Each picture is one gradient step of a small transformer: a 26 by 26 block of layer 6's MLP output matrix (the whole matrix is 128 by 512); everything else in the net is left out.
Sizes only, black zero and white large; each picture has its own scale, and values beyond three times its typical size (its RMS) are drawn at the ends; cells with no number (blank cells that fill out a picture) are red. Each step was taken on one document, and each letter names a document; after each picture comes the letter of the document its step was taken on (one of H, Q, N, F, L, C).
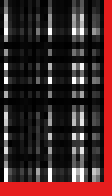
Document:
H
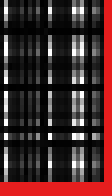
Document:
H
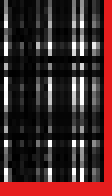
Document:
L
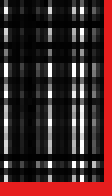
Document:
L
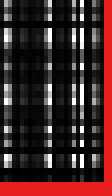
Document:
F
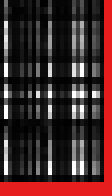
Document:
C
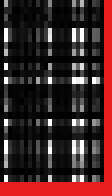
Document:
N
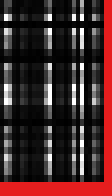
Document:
F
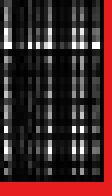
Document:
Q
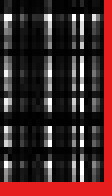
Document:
F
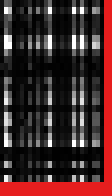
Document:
Q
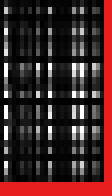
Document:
C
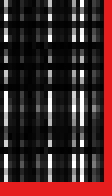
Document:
L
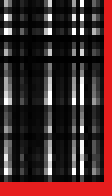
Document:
F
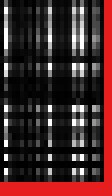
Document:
N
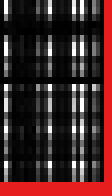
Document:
L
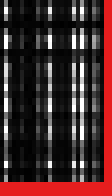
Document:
L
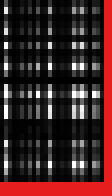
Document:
C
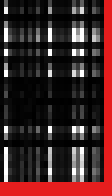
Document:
H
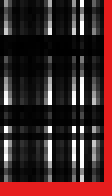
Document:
F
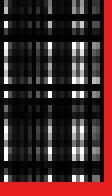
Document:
N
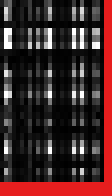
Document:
Q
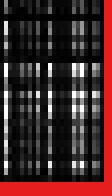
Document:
C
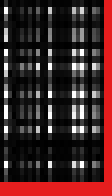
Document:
C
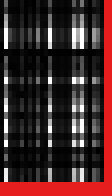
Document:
N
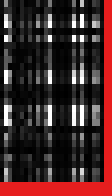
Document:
Q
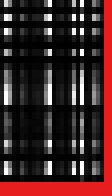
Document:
F
